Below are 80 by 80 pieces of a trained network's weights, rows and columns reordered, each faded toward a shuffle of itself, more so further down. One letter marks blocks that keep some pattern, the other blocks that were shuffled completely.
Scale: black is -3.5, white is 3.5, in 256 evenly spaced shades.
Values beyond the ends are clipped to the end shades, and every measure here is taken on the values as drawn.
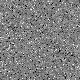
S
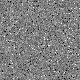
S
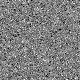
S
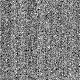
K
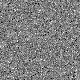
S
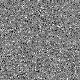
K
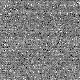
K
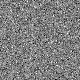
S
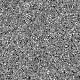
S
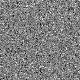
K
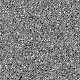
S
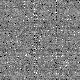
K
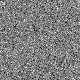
S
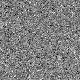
K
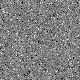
S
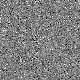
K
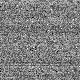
K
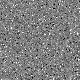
S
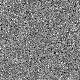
S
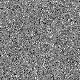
S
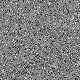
S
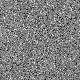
S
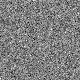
S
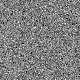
S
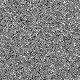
S
